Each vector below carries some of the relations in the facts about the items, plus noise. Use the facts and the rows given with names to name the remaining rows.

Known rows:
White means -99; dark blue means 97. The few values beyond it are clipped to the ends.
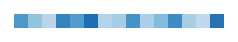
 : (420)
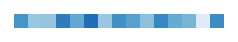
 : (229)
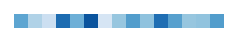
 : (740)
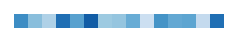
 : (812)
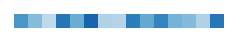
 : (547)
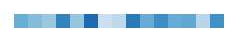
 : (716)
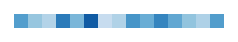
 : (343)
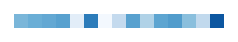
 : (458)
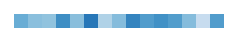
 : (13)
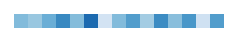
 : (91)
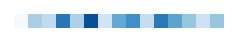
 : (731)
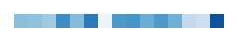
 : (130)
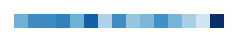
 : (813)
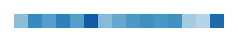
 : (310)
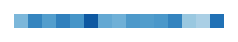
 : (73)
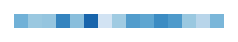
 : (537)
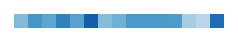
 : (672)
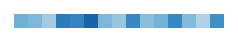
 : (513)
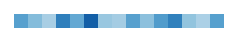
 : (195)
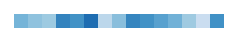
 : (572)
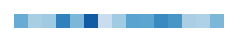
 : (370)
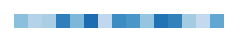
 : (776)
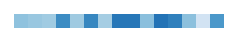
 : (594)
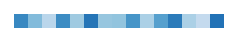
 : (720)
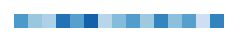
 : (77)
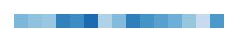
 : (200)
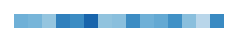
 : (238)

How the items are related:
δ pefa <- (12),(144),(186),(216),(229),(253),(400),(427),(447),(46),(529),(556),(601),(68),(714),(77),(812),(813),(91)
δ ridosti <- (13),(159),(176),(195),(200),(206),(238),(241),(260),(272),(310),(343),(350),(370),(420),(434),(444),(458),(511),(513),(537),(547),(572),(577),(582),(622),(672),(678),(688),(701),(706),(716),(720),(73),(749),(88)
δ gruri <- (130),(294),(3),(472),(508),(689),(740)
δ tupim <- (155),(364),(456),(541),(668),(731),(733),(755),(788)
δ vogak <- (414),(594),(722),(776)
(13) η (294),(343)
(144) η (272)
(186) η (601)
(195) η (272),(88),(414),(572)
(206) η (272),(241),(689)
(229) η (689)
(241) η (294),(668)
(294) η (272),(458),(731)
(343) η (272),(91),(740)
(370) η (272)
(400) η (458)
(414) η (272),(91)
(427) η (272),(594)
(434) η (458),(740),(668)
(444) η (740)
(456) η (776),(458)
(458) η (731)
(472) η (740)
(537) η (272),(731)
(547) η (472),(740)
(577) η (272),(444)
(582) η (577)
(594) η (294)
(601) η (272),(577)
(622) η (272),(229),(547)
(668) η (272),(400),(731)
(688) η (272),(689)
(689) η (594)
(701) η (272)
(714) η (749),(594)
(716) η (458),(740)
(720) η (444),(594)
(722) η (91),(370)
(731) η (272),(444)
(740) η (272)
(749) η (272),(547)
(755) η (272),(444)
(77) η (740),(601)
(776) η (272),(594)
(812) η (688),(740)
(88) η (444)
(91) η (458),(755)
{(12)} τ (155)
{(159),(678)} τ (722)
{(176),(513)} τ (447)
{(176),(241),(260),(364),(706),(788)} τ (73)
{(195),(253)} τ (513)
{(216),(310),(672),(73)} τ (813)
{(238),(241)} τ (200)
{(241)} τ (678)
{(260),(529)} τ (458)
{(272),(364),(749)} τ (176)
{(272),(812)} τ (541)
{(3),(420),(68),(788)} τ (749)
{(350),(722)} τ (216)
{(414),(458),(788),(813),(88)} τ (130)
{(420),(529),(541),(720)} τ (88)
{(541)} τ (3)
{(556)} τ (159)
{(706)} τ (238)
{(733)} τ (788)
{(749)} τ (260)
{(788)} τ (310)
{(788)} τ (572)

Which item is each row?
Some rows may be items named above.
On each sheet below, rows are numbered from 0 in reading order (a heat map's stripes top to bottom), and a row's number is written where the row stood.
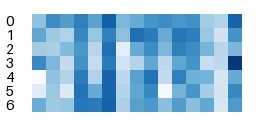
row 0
(310)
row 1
(689)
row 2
(294)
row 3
(88)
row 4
(456)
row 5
(541)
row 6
(447)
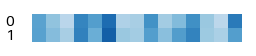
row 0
(420)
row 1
(195)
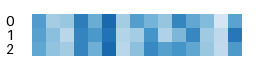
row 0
(427)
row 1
(420)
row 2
(582)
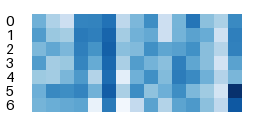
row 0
(3)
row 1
(68)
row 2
(350)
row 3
(427)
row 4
(294)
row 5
(813)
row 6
(458)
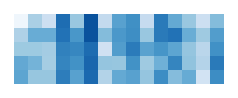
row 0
(755)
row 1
(722)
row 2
(508)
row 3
(260)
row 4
(186)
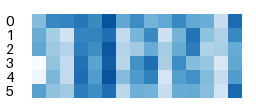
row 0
(216)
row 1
(3)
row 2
(272)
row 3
(155)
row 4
(364)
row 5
(529)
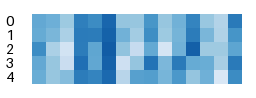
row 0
(260)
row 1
(176)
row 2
(749)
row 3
(472)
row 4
(46)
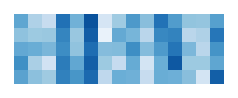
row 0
(740)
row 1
(414)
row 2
(241)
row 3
(749)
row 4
(529)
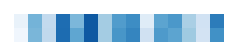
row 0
(788)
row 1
(733)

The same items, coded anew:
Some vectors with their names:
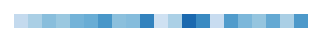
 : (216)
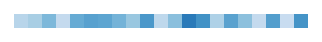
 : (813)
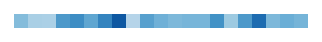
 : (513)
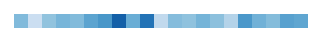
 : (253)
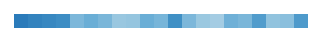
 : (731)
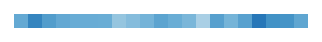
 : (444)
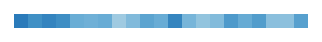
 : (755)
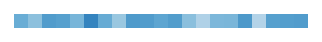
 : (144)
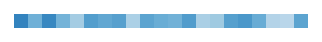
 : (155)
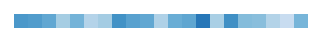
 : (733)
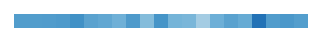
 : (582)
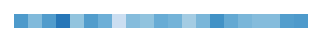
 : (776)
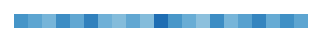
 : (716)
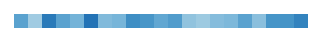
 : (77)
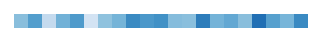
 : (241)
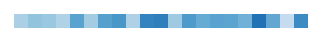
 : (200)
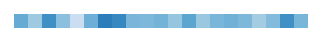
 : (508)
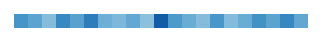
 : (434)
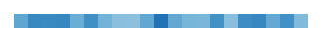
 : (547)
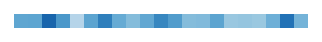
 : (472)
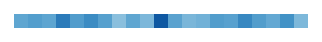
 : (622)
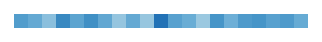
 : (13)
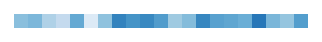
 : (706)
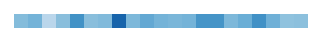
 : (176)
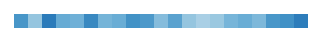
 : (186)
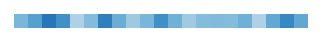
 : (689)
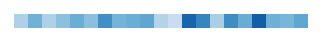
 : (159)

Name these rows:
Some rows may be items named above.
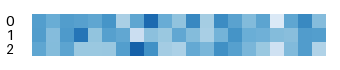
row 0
(812)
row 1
(776)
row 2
(3)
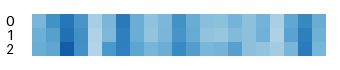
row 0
(689)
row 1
(689)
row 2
(472)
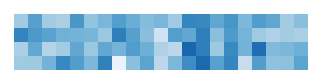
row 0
(310)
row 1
(541)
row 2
(350)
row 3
(722)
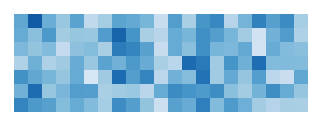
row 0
(272)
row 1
(3)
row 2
(68)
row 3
(350)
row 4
(364)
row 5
(458)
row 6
(541)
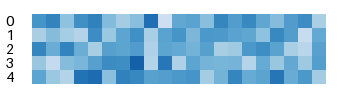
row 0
(720)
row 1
(73)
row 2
(155)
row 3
(447)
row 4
(195)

